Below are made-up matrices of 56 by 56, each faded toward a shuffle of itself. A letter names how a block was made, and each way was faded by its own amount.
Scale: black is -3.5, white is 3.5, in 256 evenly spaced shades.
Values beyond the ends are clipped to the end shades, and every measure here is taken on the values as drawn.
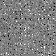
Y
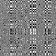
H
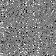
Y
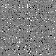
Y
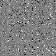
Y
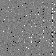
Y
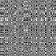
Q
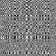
Q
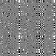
H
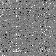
Y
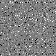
Y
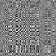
Q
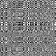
Q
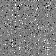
Y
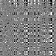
H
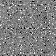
Y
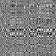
Q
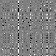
H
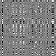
H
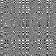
H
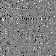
Y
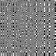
H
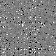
Y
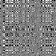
Q
